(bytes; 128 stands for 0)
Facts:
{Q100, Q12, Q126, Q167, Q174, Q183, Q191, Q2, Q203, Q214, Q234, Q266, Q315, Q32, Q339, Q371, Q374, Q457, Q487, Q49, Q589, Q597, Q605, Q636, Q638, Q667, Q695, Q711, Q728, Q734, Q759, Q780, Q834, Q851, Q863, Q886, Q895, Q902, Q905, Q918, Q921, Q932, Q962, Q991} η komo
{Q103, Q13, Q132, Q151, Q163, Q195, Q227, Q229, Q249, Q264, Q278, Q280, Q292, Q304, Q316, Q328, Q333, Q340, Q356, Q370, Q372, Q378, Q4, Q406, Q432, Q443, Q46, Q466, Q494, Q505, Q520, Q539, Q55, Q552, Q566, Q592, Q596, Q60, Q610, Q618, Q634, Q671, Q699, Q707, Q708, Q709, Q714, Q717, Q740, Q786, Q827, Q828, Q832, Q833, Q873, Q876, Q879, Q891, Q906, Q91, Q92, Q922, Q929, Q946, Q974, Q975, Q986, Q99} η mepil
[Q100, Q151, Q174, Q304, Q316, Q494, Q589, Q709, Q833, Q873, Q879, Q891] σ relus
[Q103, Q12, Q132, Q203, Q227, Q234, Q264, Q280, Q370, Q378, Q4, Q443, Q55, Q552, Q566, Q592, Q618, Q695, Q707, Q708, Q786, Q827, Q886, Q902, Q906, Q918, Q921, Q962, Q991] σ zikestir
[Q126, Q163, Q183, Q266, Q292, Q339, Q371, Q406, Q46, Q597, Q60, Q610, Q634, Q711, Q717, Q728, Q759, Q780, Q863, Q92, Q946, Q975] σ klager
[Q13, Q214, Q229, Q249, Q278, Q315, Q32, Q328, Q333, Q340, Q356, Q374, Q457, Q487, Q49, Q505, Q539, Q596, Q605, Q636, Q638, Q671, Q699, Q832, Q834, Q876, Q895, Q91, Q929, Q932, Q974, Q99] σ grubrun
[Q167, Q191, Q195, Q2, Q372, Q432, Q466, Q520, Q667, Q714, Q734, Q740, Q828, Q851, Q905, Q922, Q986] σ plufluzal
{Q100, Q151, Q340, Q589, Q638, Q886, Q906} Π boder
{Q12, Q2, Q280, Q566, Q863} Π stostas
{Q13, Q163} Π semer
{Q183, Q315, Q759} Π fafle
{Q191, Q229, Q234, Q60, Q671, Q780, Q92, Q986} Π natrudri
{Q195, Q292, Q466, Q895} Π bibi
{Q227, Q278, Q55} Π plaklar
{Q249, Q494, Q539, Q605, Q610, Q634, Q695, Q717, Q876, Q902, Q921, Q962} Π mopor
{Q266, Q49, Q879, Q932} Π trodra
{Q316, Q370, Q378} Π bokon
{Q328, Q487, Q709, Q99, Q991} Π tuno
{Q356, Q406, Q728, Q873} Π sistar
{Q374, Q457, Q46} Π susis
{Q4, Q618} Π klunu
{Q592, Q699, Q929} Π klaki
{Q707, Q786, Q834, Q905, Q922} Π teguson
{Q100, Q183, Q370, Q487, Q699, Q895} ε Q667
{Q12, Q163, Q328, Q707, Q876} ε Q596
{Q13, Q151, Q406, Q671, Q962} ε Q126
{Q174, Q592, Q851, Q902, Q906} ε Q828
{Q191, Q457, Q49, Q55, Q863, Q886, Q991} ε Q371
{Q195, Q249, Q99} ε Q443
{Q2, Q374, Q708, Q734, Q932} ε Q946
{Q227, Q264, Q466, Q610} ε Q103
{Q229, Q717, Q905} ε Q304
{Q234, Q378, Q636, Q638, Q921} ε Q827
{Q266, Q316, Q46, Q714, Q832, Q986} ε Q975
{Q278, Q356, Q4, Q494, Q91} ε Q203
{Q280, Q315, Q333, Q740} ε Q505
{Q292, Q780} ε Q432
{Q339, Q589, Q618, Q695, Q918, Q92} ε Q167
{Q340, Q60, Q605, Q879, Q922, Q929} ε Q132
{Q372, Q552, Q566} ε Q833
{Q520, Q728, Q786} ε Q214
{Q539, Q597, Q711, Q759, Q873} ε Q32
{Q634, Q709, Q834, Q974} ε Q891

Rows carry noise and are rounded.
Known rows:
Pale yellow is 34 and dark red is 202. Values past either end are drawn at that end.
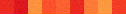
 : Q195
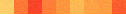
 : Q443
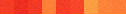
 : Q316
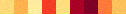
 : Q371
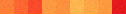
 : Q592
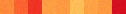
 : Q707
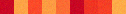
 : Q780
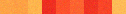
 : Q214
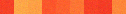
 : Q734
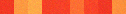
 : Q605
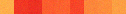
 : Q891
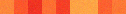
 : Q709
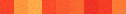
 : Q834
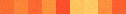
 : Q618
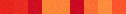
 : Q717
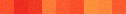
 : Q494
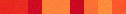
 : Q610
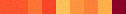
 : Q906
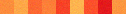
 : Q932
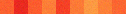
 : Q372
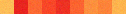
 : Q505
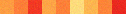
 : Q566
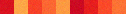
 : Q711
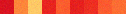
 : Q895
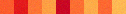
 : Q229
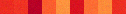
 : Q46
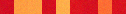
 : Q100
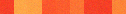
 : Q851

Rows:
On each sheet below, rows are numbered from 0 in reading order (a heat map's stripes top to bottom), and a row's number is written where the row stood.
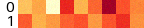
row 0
Q457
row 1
Q2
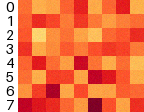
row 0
Q315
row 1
Q714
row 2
Q695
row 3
Q174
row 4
Q671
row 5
Q126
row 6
Q879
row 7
Q292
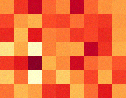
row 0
Q946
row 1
Q636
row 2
Q183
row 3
Q49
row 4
Q406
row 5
Q55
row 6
Q487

